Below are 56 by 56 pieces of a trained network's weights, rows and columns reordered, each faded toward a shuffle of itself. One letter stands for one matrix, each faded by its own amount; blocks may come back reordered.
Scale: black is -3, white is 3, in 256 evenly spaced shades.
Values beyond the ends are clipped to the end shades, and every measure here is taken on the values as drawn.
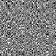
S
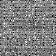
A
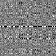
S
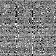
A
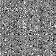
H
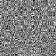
S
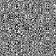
S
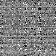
A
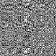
S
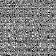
A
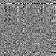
S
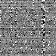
A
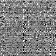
A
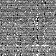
A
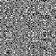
S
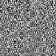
S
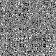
H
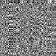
S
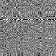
S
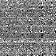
A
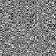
S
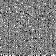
H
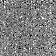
H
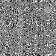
H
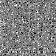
H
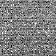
A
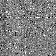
H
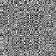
S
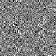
S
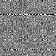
S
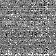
A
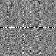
S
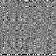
S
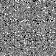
H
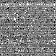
A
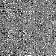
H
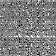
A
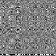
S
